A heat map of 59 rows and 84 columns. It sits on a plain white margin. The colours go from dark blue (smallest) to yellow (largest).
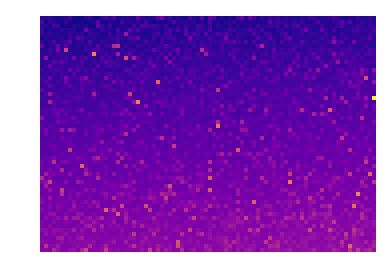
Average level on the scale: 20%. Stripes: none. Grain: fine. Slope: up to the bottom.
